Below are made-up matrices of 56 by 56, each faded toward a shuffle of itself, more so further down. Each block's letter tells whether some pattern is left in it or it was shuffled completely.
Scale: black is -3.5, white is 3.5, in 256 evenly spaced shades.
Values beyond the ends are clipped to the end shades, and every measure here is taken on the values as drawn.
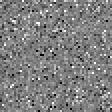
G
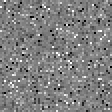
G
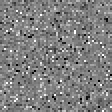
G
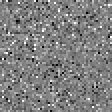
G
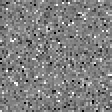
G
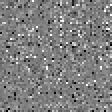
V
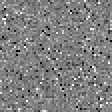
G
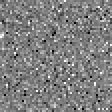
G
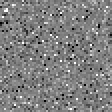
G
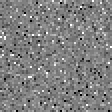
G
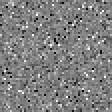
G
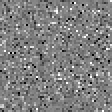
G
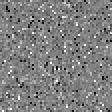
G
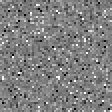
G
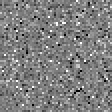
V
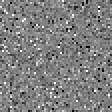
G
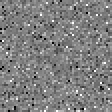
G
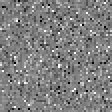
G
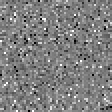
V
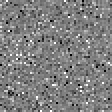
G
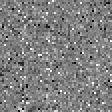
V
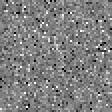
G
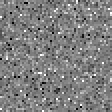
G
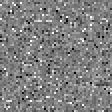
G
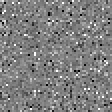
V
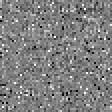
V
